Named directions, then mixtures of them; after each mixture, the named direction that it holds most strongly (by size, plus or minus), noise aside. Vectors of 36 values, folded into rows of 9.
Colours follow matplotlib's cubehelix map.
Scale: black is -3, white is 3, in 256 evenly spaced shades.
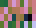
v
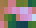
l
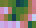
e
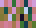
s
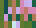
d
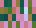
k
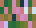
k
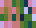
s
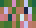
s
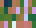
k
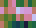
l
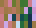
s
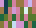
k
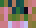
e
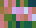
l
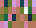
k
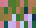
v
